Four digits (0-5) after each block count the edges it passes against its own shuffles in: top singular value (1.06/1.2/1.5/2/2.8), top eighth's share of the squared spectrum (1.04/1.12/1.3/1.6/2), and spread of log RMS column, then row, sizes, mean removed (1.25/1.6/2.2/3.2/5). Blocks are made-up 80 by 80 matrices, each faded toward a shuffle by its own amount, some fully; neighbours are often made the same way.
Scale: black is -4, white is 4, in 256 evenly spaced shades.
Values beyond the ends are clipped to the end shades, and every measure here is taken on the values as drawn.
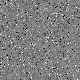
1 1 0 0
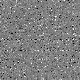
3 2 0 1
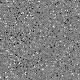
1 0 0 0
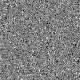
0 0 0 0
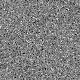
0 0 0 0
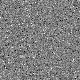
0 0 0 0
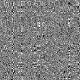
4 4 3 2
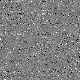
3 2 0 1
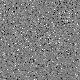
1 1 0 0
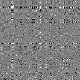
4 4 2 3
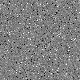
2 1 0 0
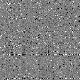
4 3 0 2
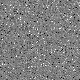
2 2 0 0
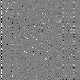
5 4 2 0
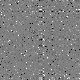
4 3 1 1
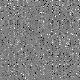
4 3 2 1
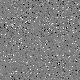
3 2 0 1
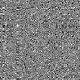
4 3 2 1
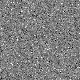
0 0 0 0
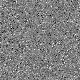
2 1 0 0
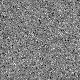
0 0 0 0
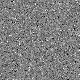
2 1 0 0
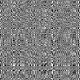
5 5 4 3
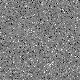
2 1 0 0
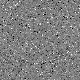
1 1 0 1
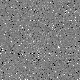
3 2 0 1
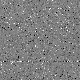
2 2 0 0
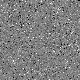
2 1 0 0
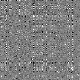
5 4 3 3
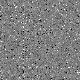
3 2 1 0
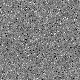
1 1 0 0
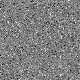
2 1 0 0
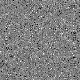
3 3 1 1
